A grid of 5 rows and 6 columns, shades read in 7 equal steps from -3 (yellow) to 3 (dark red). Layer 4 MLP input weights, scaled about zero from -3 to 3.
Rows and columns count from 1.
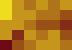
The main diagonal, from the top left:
-3 -1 0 0 -1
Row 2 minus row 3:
-2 0 -1 -1 -1 -1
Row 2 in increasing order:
-3 -1 -1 0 0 1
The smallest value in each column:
-3 -1 -1 -1 -1 -1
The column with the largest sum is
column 6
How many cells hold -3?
2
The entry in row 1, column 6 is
-1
